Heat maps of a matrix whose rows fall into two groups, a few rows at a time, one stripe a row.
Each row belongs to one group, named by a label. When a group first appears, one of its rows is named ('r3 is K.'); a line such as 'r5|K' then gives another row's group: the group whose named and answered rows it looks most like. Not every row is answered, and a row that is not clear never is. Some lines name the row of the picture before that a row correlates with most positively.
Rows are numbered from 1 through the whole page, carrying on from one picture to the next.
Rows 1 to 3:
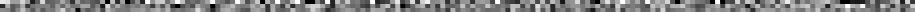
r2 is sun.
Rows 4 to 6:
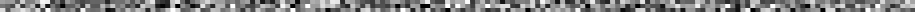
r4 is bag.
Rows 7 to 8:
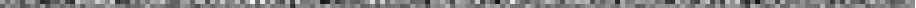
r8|sun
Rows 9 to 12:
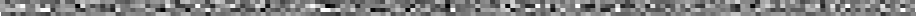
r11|bag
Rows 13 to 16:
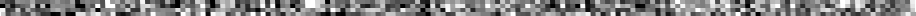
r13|sun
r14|sun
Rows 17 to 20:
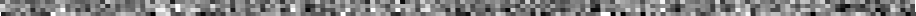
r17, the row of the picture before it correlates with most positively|14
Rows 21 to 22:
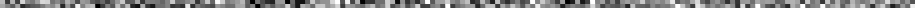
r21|bag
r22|sun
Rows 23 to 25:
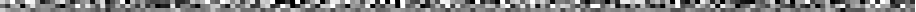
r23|bag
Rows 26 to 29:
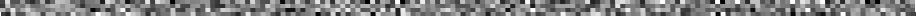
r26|sun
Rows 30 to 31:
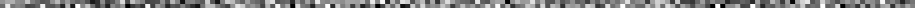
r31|sun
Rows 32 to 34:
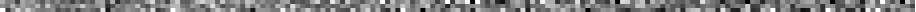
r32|bag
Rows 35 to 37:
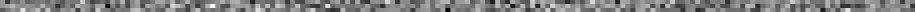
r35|bag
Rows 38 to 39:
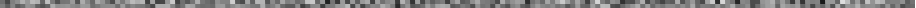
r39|bag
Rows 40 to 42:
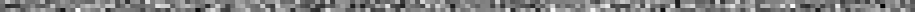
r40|sun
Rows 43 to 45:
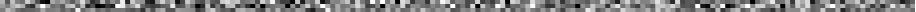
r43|bag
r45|sun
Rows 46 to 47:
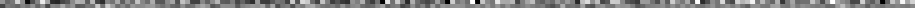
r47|sun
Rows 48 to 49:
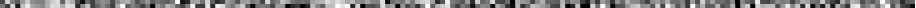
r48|bag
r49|bag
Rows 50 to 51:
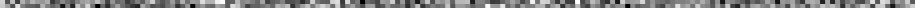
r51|sun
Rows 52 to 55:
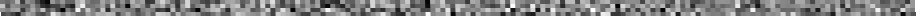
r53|bag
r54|sun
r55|bag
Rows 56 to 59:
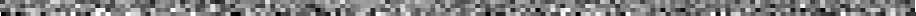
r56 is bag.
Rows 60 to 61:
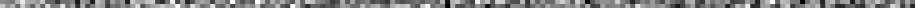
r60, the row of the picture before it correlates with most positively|58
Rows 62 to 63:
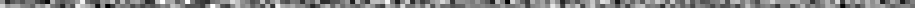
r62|bag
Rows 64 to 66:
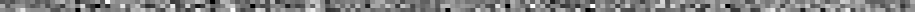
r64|sun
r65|bag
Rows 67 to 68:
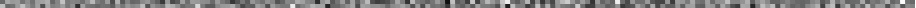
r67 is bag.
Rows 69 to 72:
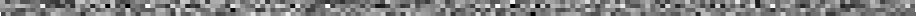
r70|sun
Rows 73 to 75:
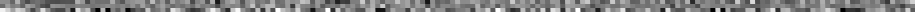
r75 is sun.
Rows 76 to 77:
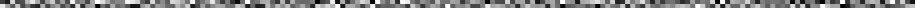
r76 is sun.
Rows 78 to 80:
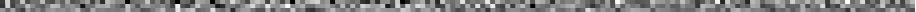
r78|sun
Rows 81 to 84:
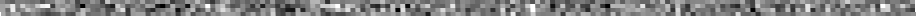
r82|bag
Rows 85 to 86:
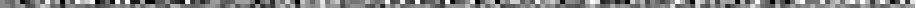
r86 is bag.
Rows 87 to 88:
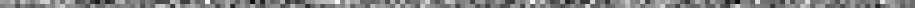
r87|bag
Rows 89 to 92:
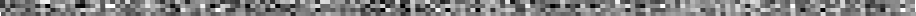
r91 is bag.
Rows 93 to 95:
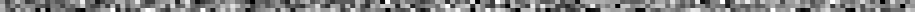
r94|bag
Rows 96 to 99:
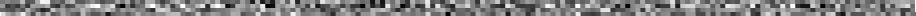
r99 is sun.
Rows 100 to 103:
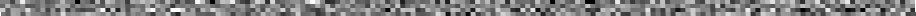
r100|sun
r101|sun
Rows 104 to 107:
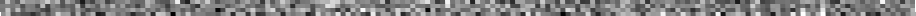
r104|bag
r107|sun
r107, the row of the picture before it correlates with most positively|101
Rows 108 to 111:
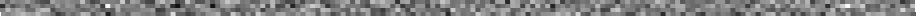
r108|bag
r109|sun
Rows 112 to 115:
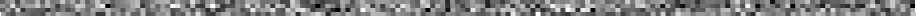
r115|sun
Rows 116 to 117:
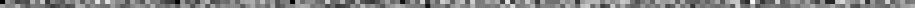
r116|sun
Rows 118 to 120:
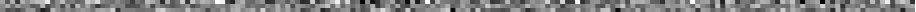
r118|bag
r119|sun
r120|bag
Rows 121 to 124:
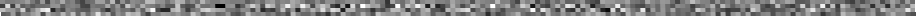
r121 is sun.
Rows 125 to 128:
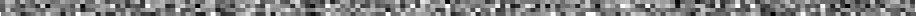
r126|sun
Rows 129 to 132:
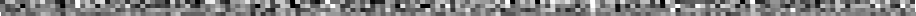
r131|bag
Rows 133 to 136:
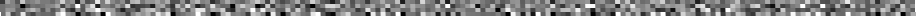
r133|sun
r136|sun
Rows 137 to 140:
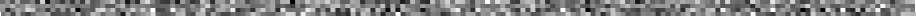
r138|bag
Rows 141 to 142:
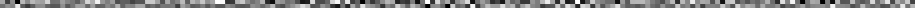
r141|bag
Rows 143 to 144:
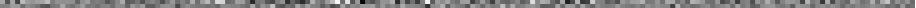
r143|bag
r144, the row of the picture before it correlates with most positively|142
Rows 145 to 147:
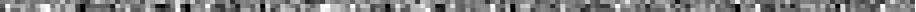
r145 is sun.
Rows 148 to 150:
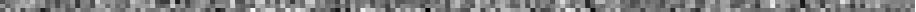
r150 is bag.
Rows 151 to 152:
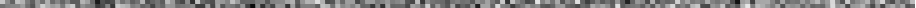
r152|bag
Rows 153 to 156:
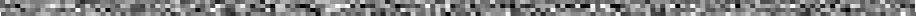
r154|bag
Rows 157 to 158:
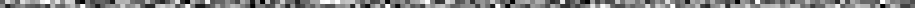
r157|bag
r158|bag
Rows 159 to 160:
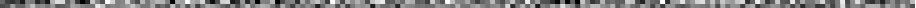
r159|sun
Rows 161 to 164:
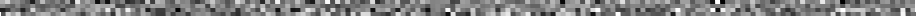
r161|sun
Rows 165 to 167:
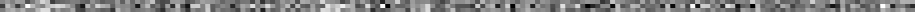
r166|bag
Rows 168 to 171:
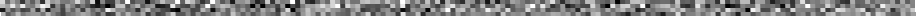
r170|sun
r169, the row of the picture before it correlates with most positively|167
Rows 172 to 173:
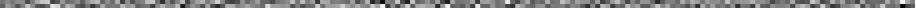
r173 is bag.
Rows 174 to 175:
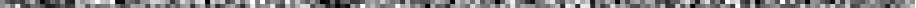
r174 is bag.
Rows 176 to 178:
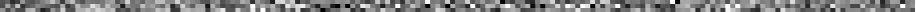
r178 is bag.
